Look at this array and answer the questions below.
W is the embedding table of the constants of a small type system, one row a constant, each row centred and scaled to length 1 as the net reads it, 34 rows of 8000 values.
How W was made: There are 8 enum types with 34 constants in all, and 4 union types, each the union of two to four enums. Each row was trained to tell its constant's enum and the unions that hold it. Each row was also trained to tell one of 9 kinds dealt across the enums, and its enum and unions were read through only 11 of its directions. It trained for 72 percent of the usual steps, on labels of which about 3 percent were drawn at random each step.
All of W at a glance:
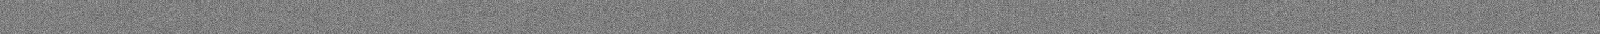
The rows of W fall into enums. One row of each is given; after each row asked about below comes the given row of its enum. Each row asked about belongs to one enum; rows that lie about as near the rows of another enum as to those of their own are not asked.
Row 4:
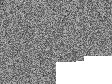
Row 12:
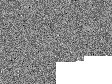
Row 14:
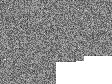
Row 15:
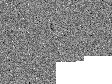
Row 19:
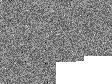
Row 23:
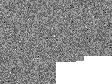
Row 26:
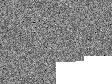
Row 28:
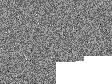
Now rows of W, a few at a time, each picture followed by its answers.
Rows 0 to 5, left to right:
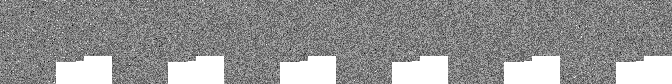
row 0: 26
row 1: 26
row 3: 28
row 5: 28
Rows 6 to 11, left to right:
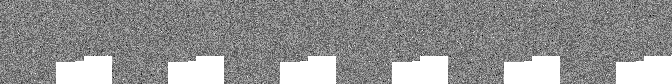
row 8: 14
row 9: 19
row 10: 19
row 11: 12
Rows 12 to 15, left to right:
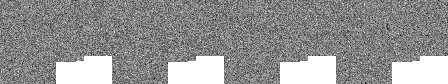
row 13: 23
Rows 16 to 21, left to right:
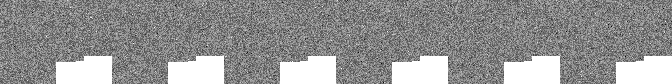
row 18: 14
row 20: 14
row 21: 26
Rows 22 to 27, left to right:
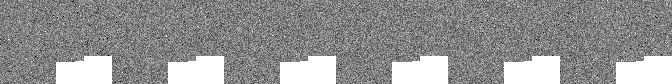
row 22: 12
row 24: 19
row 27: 15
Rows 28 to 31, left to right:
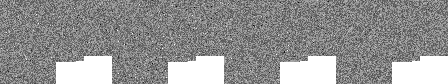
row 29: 26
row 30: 19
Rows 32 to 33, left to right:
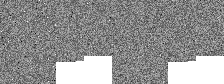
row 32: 12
